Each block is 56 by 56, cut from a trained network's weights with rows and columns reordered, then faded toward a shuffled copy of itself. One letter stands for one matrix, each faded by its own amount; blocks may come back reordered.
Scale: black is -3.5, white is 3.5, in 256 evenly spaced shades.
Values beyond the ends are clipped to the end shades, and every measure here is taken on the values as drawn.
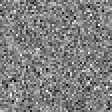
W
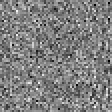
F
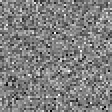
W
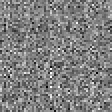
F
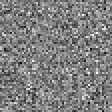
F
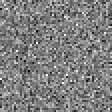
W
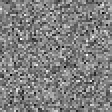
W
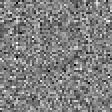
F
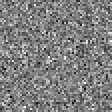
W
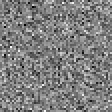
F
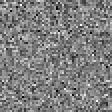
W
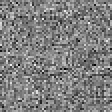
F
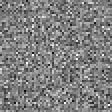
F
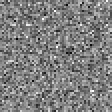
W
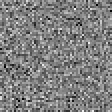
F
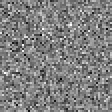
W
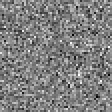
W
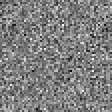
F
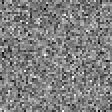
W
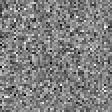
F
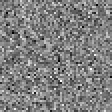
F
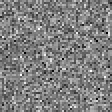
W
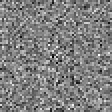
F
